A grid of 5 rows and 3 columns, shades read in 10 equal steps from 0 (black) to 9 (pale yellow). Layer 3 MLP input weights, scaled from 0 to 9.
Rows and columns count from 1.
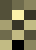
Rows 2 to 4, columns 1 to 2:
3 9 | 6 2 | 4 7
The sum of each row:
12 14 15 14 12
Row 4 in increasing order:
3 4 7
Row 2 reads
3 9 2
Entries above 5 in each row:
0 1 2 1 1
